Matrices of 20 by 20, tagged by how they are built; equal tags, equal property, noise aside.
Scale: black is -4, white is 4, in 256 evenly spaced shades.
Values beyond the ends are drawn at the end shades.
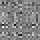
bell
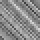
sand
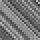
sand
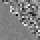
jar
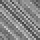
sand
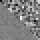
jar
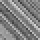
sand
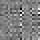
bell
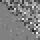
jar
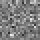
bell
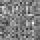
bell
